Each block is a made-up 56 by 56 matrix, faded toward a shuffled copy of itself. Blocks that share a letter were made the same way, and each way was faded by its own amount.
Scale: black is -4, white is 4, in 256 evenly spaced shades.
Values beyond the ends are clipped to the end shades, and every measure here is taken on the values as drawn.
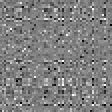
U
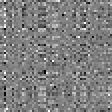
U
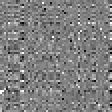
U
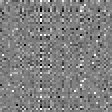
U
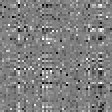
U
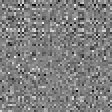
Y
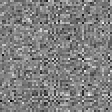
Y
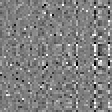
U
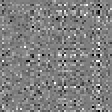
U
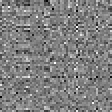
Y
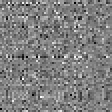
Y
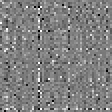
U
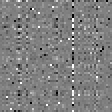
U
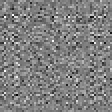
Y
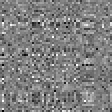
Y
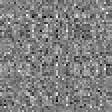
Y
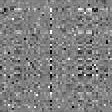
U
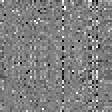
U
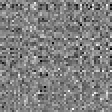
Y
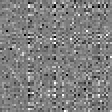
U
